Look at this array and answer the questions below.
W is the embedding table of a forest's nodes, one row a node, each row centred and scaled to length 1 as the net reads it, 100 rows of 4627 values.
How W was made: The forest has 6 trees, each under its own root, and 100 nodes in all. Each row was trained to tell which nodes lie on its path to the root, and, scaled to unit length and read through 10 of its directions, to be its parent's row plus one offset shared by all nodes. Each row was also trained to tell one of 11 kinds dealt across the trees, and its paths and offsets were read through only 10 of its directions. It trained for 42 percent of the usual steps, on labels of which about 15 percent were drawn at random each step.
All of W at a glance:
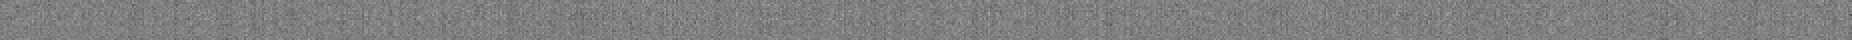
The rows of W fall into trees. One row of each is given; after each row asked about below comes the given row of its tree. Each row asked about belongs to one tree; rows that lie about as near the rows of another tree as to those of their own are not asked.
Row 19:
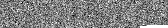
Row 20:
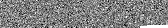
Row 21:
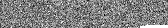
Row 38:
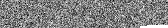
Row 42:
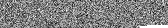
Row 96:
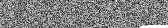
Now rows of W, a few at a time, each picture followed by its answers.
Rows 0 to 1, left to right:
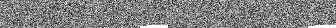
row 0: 20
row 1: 38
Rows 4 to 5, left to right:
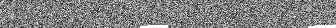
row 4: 96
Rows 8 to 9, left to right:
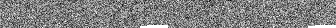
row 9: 21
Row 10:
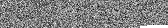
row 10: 21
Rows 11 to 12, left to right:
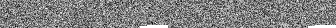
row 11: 19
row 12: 19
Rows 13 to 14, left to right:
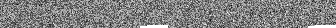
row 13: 96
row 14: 96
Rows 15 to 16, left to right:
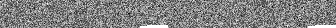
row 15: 42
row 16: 19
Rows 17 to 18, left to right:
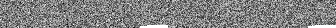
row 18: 21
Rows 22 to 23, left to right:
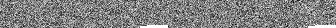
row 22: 42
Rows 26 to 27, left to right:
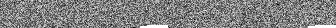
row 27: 19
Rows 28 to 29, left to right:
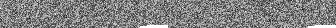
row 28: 42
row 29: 19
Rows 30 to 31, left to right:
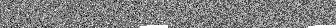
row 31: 20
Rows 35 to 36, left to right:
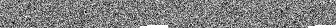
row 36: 42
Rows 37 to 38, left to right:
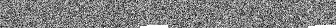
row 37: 42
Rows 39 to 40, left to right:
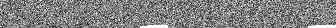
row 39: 96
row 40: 38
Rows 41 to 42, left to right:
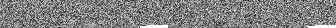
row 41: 42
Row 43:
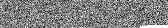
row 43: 21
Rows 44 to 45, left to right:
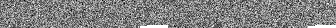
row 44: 38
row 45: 42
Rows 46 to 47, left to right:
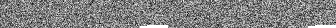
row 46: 19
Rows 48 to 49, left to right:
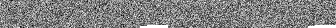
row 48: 42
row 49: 20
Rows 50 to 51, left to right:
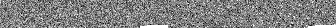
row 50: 21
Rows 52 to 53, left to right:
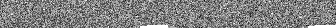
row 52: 96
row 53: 38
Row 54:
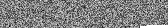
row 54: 21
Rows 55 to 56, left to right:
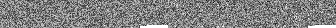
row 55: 21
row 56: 21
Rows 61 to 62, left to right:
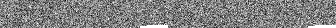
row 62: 42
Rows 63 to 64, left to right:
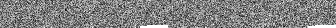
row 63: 96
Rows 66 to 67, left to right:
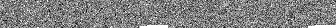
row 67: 21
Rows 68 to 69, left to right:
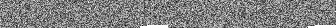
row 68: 42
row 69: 19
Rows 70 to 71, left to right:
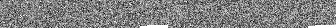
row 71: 96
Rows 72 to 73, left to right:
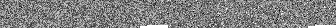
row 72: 38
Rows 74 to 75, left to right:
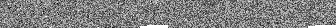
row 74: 42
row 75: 21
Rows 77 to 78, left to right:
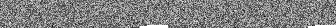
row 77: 42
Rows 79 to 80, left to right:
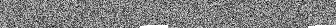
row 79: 96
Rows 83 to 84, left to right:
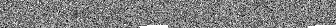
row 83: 19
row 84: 19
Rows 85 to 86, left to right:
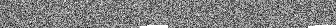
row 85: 19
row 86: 21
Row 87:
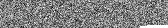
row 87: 96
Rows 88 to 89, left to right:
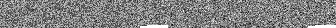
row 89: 96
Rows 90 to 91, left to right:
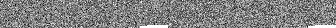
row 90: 19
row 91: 21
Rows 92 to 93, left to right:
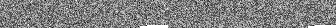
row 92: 42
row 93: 21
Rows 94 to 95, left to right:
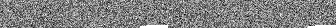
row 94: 20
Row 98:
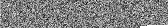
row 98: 42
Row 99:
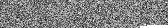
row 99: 19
